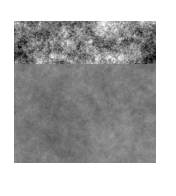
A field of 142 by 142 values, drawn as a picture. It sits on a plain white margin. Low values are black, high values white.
Seam: horizontal, 30% of the way down, the bottom part calmer. Stripes: none. Histogram: heavy tails on both sides. Mirror symmetry: none.
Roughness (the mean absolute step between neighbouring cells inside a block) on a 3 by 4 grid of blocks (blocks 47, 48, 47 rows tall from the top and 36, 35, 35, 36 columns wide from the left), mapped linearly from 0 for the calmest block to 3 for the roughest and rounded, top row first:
3333 / 0000 / 0000
